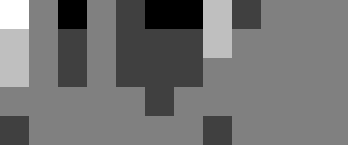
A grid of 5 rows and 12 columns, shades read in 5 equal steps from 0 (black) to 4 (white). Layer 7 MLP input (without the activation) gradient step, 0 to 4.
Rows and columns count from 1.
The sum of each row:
19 22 21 23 22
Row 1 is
4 2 0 2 1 0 0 3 1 2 2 2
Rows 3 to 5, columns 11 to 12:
2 2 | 2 2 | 2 2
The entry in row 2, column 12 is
2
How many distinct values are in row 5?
2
